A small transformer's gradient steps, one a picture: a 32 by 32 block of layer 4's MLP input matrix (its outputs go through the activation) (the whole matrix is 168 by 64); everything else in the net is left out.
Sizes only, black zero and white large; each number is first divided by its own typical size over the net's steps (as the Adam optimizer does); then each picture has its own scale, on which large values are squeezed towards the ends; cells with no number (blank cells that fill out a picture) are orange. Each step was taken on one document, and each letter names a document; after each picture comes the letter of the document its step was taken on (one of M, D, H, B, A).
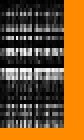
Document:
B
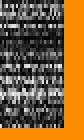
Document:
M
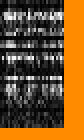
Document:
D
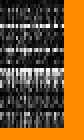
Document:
B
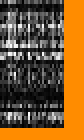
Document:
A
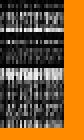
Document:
B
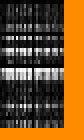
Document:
B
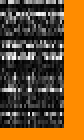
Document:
D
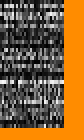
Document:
M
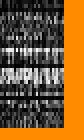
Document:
B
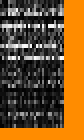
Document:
A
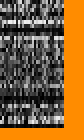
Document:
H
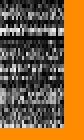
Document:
M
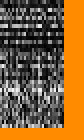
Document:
M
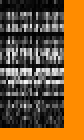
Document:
B
